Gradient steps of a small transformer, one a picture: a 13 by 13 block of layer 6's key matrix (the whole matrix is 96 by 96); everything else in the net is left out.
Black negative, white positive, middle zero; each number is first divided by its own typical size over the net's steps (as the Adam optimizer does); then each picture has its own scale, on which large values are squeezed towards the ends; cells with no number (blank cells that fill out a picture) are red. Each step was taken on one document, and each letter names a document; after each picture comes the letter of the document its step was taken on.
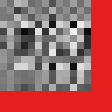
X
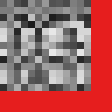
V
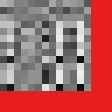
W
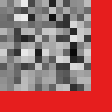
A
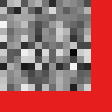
X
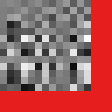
X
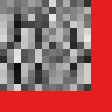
A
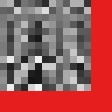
W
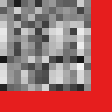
A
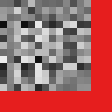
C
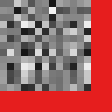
X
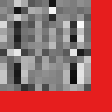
X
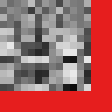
W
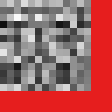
A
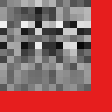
C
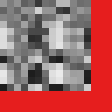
W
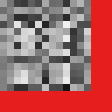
V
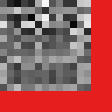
A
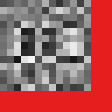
W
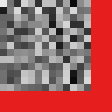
C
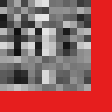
V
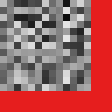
V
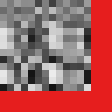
W
